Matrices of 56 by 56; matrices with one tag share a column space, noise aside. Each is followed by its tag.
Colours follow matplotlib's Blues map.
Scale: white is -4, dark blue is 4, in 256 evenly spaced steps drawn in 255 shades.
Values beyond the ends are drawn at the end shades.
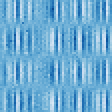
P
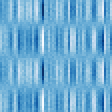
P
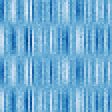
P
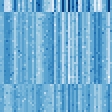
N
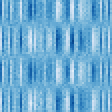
P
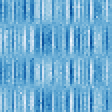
P
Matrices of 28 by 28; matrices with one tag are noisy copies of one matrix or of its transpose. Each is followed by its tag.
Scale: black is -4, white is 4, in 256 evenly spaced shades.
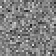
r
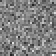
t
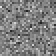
r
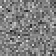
r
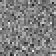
t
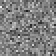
r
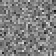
t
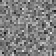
t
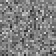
r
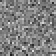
t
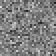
r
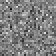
r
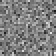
t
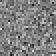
t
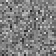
r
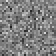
r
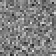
t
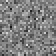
r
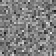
t
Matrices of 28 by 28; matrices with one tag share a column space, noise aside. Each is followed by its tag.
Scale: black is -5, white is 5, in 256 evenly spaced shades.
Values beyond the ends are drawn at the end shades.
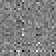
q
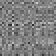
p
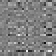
q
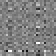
q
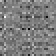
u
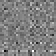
q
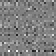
q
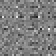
u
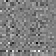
q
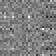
u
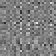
p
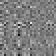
p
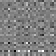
q
